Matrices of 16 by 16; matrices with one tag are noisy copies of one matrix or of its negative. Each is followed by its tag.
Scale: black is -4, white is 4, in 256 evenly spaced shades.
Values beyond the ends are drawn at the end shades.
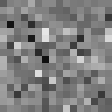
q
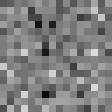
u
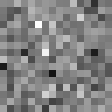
u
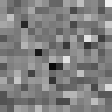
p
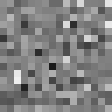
p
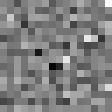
p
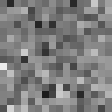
u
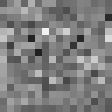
q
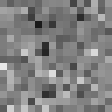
u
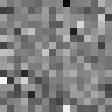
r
